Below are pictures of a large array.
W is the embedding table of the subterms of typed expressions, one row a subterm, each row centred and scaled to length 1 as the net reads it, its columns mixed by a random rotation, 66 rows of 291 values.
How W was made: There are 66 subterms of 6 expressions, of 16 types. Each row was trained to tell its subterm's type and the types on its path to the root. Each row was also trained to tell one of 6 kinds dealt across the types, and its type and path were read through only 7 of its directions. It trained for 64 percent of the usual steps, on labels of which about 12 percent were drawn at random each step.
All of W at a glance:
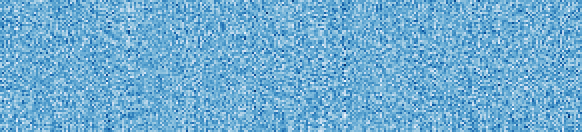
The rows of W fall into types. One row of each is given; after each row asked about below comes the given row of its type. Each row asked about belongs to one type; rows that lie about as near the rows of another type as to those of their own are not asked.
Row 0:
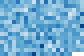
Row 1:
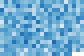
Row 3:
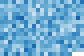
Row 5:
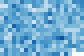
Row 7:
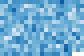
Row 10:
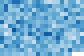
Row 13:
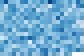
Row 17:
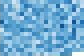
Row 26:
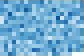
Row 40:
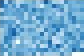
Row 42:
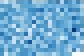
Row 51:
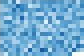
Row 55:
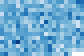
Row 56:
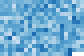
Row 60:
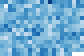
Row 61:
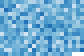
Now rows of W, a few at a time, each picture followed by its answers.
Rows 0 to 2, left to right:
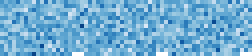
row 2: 55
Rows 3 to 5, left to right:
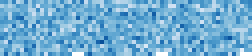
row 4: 55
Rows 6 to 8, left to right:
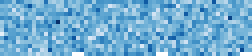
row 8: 0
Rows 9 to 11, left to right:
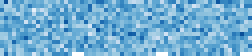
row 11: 60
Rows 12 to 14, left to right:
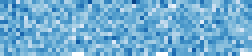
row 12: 26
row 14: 5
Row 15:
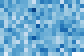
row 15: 40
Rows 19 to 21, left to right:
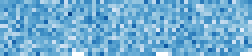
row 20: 3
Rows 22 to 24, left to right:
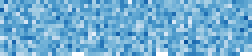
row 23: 51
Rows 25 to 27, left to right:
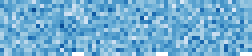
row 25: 40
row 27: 17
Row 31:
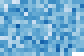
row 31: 13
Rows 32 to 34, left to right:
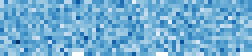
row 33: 10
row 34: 26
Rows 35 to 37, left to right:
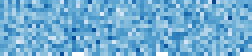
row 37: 0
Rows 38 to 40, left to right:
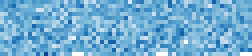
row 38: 26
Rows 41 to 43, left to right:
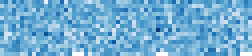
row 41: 51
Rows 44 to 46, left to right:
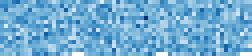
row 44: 10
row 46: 1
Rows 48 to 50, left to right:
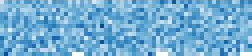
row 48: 0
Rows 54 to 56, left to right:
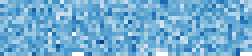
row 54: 1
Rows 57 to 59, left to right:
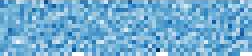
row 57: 40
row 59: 17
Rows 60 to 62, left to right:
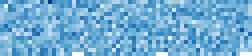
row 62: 13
